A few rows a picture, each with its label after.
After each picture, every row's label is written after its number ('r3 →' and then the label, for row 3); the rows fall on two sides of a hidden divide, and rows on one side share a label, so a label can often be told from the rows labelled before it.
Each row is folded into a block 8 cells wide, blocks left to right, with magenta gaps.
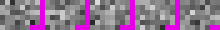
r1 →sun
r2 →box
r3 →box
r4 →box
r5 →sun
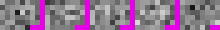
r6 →box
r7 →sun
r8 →box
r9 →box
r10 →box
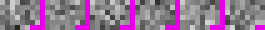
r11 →box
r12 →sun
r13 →box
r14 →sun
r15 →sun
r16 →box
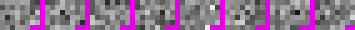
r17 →box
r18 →sun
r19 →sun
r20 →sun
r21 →box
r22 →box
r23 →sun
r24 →sun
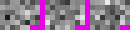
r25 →box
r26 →sun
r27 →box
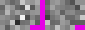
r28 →sun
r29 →sun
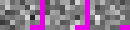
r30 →box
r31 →sun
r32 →box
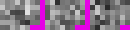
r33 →box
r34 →sun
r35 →sun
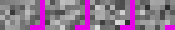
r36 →box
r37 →box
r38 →sun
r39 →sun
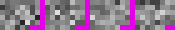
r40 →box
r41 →sun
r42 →box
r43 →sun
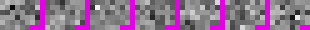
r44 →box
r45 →sun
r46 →sun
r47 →box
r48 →sun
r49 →sun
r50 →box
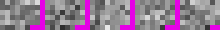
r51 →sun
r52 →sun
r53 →sun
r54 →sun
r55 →box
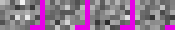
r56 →box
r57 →sun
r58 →sun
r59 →box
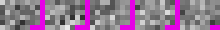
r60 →box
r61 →sun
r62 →box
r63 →box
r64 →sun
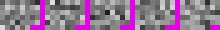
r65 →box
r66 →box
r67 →box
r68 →sun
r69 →box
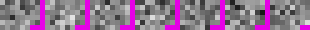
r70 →sun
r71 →box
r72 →sun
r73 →box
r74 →sun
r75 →box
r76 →box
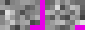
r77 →sun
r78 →box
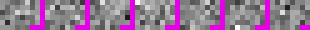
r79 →sun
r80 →box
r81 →box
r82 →sun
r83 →sun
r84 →sun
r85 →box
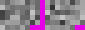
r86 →box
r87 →sun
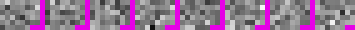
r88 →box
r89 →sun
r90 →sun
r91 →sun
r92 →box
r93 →box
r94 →sun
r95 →box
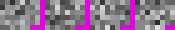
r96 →sun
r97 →sun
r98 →sun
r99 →sun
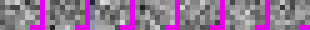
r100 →box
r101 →sun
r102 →box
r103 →box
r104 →sun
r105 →sun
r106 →box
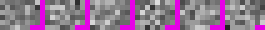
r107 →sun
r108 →sun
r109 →box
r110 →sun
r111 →box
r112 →sun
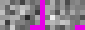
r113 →sun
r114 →box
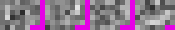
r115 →sun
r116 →box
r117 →sun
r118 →box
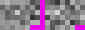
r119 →box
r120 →sun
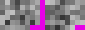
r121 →sun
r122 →box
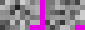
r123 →box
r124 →sun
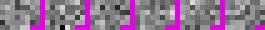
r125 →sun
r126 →sun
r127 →box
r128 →sun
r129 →box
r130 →box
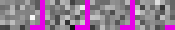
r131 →sun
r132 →box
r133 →sun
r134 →box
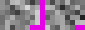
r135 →box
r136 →box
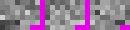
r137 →sun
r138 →sun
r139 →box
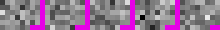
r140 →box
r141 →box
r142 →sun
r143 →box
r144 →box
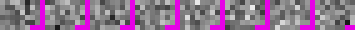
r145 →box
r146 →box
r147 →sun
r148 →sun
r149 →box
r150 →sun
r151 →box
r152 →box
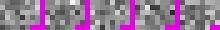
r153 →sun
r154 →box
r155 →box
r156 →sun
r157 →box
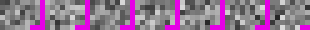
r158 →sun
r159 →box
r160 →sun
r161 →box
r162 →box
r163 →box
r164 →box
